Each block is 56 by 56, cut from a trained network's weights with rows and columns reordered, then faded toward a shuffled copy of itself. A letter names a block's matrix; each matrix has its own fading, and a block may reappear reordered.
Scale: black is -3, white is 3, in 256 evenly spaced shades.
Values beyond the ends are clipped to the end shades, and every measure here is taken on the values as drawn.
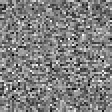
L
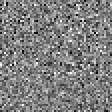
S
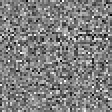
L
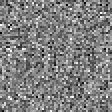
S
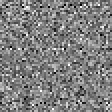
S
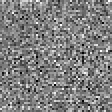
L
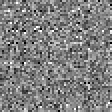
S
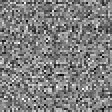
L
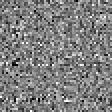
S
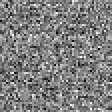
L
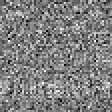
L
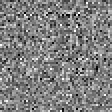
S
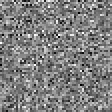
L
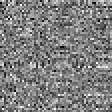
L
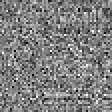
L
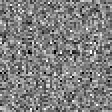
S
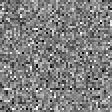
S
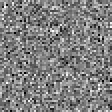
L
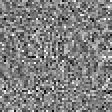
S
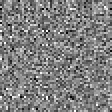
S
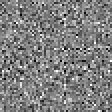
S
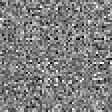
S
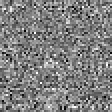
L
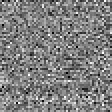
L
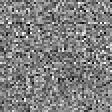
L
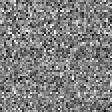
L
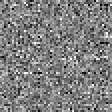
S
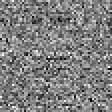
L
